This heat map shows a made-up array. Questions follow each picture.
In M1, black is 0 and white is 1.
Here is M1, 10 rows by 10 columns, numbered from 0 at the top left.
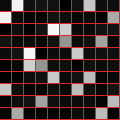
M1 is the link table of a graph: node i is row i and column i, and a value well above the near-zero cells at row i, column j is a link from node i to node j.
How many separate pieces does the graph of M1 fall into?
1
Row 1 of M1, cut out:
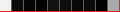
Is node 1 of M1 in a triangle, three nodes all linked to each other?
no
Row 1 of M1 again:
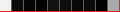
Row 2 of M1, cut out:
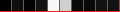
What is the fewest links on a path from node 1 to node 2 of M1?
5
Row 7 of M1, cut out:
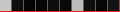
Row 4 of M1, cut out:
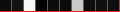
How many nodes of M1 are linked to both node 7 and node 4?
1
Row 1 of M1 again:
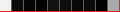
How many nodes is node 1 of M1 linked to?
2
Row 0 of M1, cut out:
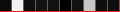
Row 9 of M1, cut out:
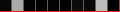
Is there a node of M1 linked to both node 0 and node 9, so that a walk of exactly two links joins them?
yes
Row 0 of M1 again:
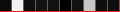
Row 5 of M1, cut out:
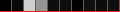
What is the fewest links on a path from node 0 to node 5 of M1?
5
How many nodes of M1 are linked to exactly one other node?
0
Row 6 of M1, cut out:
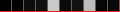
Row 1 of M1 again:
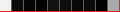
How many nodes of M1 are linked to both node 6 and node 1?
0
